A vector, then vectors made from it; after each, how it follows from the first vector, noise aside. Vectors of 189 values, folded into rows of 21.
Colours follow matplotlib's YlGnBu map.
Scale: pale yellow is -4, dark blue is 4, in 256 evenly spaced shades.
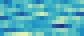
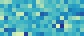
sign-scrambled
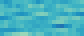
shrunk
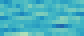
shrunk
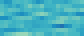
shrunk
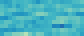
shrunk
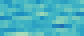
shrunk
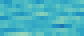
shrunk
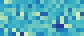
sign-scrambled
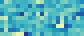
sign-scrambled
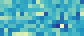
sign-scrambled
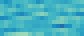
shrunk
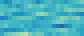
shrunk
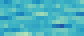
shrunk
